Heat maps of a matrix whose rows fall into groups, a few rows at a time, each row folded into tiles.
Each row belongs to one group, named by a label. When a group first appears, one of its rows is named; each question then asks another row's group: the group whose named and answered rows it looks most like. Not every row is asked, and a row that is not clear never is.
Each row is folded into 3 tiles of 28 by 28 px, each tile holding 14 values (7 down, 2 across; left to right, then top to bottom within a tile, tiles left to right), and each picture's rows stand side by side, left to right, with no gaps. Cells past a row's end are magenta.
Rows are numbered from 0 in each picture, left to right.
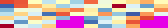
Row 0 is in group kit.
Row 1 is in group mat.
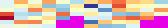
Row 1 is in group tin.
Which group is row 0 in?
tin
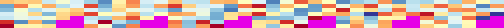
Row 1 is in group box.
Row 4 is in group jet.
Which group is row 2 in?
mat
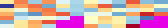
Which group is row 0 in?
tin
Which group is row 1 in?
jet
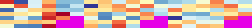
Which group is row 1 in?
tin
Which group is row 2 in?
jet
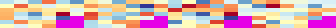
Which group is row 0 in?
jet
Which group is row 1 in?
mat
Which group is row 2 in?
jet
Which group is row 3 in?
kit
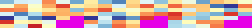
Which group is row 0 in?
jet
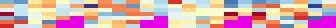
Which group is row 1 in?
tin
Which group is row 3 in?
box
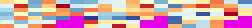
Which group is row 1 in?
jet
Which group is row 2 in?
jet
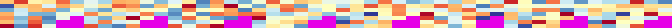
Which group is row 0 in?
tin
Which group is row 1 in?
box
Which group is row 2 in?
jet
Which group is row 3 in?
tin
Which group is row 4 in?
jet
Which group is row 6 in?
tin
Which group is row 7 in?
jet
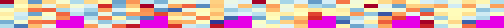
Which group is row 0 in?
tin
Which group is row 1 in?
jet
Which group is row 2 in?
box
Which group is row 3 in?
kit
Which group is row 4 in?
mat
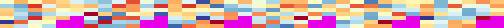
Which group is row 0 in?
tin
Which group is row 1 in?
box
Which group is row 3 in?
box
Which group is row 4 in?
mat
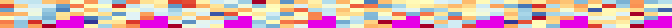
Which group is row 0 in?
mat
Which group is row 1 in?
mat
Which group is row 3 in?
tin
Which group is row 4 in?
mat
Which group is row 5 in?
box
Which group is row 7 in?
box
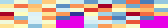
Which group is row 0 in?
box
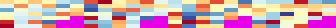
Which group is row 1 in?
tin
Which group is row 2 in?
tin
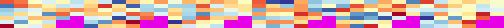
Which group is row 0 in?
kit
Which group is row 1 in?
mat
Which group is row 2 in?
tin
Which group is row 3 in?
box
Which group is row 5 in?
mat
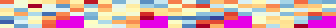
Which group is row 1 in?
kit
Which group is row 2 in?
mat
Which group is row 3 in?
jet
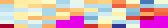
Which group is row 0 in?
kit
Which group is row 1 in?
kit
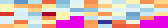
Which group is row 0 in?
box
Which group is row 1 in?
mat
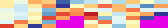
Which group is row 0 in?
kit
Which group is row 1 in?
box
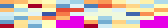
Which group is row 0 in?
kit
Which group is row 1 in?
kit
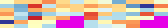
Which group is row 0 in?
tin
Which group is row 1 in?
mat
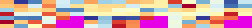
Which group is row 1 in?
mat
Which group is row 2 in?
kit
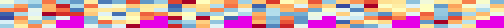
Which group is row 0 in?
jet
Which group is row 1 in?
jet
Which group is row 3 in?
tin
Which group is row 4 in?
tin
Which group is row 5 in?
tin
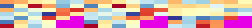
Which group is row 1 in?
kit
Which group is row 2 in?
mat
